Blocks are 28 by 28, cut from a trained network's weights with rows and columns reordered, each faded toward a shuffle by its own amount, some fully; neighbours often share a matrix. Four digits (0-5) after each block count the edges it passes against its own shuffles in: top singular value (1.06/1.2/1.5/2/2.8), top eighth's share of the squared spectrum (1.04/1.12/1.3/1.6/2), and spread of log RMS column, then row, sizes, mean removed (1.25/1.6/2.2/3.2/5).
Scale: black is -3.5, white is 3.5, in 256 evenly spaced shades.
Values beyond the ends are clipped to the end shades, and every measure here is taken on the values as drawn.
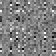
3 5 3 1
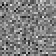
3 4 1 1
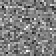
2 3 0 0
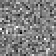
0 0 0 0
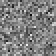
0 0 0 0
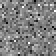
0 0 0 0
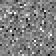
0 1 0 0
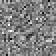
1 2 0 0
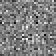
3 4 0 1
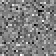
0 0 0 0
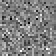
1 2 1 0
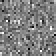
2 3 1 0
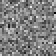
1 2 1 0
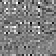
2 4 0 3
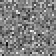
1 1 0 0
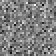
2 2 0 1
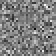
3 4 1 0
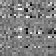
3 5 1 3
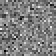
0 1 0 0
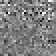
2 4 1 2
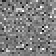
2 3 0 1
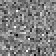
0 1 0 0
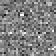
1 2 0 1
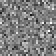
2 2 0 1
